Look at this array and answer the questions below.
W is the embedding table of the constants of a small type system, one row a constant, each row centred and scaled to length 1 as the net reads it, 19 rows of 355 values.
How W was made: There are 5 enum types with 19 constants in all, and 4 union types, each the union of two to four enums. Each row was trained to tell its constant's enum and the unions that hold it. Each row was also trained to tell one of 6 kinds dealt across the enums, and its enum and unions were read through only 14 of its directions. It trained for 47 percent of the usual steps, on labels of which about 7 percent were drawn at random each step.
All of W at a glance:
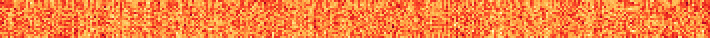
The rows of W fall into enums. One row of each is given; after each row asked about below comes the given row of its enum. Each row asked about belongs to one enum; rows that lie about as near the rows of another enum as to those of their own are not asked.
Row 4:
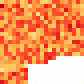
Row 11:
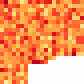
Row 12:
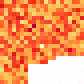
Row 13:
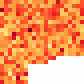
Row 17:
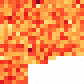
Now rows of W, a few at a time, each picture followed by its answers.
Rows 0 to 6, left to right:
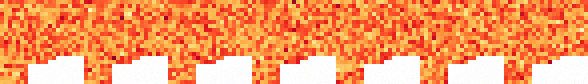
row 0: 17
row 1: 17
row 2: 17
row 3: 17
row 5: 12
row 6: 13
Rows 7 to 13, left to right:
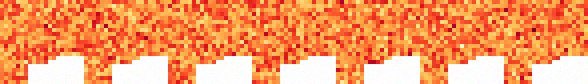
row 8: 12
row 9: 13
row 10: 12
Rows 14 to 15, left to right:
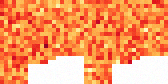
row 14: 12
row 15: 17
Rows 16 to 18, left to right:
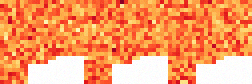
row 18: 12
